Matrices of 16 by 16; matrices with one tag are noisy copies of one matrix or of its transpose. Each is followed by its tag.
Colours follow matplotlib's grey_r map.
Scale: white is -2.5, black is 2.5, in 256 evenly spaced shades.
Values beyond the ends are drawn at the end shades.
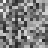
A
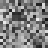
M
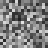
M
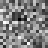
M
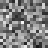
M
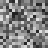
M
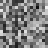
A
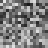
A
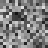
M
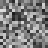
M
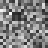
M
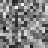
A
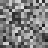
M
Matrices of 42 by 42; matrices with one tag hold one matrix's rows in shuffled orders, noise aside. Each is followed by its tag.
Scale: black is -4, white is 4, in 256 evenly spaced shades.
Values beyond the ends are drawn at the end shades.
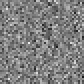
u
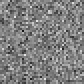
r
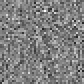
u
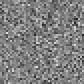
u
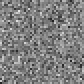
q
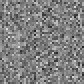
u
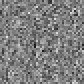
u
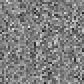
u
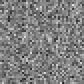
r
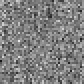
q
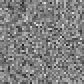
r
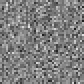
u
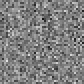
u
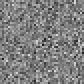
u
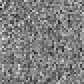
q
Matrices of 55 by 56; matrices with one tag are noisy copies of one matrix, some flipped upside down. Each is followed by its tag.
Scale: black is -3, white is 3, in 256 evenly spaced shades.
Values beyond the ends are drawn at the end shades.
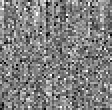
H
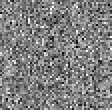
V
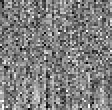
H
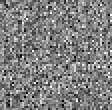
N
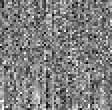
H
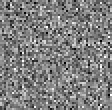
N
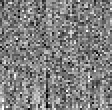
H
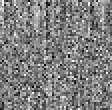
H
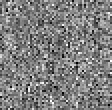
V
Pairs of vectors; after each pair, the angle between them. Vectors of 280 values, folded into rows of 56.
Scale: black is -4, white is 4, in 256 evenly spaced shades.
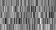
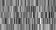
nearly parallel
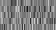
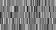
orthogonal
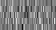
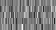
nearly opposite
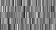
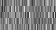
partly opposed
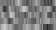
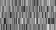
partly opposed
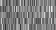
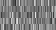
orthogonal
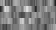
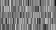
partly aligned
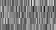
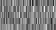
nearly opposite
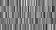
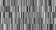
partly opposed
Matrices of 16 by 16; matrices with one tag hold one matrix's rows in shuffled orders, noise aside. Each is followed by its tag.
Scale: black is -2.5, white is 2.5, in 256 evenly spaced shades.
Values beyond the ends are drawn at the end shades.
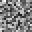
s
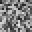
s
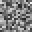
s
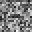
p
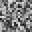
s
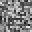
p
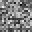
p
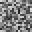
s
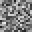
s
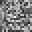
p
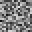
s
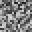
s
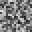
s
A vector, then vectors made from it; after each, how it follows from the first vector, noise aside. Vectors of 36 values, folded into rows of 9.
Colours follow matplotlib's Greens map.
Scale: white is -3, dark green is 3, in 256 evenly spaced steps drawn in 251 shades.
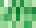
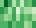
negated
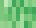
shrunk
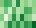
wrapped around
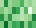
wrapped around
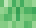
shrunk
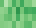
shrunk
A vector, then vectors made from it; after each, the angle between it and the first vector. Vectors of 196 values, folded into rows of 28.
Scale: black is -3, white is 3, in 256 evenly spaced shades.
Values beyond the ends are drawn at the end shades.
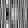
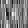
nearly parallel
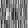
nearly opposite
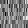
orthogonal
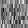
orthogonal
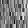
orthogonal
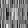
nearly parallel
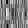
nearly opposite
